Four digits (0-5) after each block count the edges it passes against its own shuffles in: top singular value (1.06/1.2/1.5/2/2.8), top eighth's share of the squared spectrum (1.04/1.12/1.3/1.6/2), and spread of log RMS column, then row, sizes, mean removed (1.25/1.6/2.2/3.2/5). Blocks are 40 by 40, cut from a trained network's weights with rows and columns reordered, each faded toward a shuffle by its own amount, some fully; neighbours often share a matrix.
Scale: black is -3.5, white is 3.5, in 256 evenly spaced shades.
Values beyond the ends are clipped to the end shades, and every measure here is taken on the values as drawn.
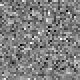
1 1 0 0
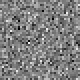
1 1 0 0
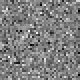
0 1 0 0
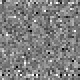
2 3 0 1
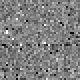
2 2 0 1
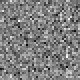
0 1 0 0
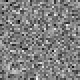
2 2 0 0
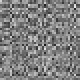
4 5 3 2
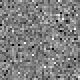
1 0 0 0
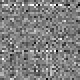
3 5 2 2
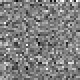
3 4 2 2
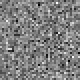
1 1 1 0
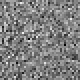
2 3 0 0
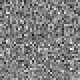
3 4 1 2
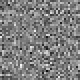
3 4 2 2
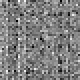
3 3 2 2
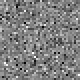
1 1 0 0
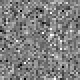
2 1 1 0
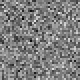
2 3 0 0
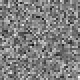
0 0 0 0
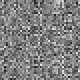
4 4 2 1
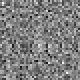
3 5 2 1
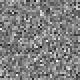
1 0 0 0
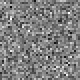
0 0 0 0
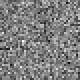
0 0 0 0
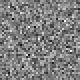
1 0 0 0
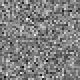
0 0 0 0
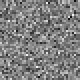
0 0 0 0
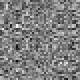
4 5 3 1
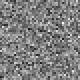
1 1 0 0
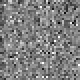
2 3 0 2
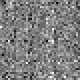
2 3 1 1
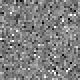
1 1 0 0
